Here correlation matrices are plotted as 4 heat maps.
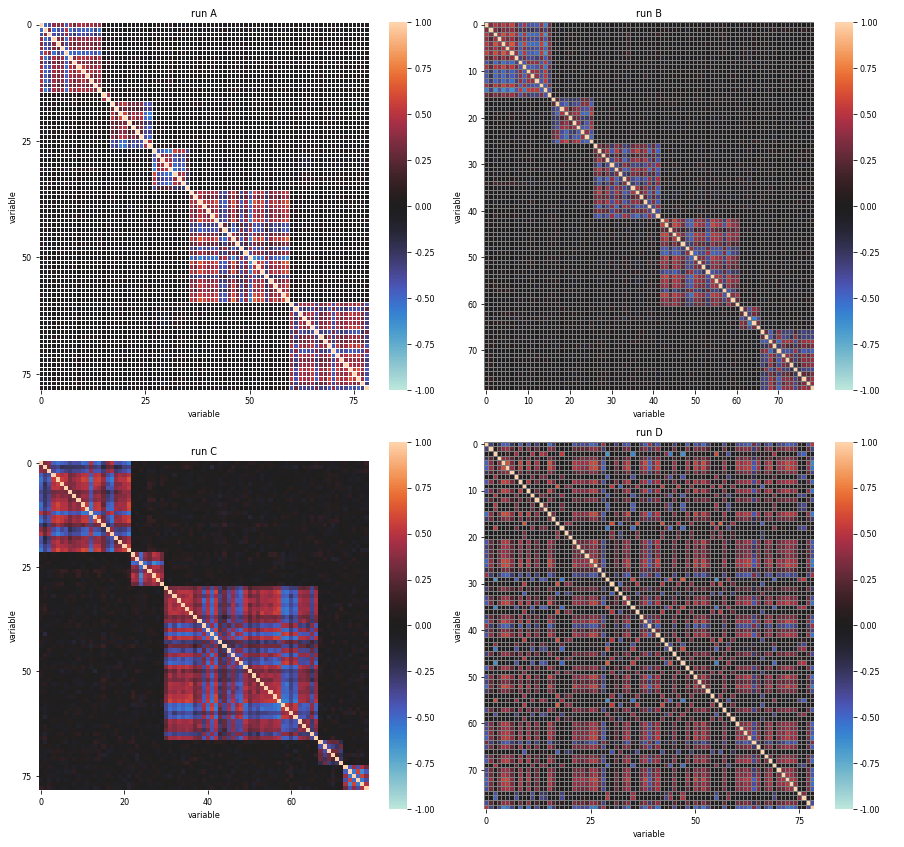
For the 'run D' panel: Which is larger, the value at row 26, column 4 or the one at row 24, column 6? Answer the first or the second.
the first
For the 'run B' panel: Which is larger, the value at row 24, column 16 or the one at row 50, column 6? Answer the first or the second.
the first
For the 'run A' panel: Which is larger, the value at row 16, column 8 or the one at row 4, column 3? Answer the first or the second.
the second
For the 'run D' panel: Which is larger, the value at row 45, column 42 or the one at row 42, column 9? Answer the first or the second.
the second
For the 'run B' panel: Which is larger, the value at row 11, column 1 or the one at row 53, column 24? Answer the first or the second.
the second
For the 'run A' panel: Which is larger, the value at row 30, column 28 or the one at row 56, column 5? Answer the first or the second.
the first
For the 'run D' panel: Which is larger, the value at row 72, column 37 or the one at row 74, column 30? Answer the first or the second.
the first
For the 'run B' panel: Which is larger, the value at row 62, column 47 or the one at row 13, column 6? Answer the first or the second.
the second
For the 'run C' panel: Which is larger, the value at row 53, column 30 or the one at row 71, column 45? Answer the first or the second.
the first
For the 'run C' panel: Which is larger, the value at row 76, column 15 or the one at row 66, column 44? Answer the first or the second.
the second
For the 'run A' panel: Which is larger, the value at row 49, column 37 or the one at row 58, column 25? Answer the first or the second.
the first
